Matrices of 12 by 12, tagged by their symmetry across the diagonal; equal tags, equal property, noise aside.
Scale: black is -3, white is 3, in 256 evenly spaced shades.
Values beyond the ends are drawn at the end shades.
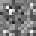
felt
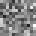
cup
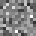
felt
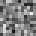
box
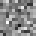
cup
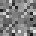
box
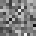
box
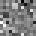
box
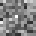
cup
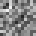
felt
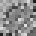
felt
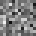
cup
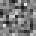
felt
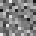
box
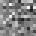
cup
